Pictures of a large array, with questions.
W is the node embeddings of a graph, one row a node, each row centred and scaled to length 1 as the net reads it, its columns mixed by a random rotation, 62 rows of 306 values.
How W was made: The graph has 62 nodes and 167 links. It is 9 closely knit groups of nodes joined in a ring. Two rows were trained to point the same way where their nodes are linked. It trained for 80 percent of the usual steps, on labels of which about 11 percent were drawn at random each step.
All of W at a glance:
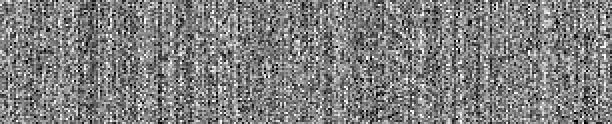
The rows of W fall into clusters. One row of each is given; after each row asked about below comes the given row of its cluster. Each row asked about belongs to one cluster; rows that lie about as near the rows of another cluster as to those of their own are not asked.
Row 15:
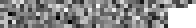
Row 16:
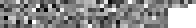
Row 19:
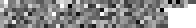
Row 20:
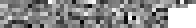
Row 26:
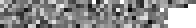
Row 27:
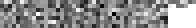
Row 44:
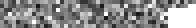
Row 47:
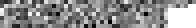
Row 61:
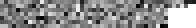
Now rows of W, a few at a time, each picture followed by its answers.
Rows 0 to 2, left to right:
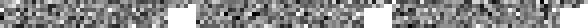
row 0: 47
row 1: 19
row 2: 26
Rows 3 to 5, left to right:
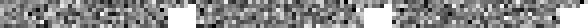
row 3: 19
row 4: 26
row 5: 47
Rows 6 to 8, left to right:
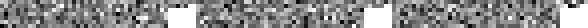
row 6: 26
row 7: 20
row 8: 15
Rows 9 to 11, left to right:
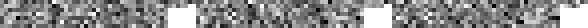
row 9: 47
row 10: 47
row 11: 27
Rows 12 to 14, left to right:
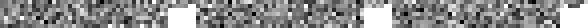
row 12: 19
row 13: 47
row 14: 15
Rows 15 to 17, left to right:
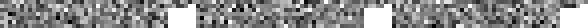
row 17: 44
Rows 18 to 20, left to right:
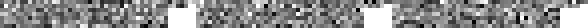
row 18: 44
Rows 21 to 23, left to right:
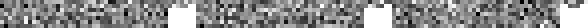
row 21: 16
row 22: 16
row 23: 15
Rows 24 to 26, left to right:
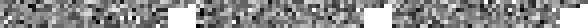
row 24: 20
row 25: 26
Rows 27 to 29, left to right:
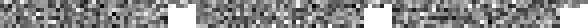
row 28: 61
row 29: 61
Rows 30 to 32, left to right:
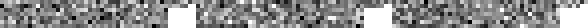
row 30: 16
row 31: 44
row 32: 47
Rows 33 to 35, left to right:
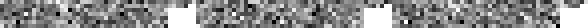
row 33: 15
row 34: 47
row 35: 15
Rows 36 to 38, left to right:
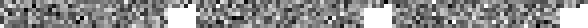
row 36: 47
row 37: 61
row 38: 61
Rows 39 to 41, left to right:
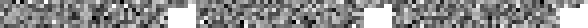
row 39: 44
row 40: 20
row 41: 61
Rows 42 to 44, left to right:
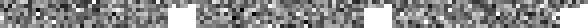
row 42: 27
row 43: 19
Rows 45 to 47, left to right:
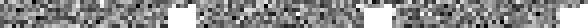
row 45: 61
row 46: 19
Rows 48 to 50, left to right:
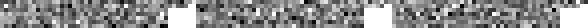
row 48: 44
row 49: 16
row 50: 19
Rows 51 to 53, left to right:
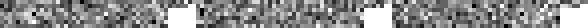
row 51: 44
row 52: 26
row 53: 27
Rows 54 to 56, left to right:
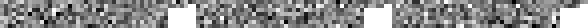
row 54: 19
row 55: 16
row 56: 44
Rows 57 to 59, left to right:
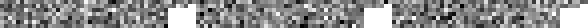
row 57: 16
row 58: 20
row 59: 19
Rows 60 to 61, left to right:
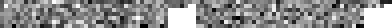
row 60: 44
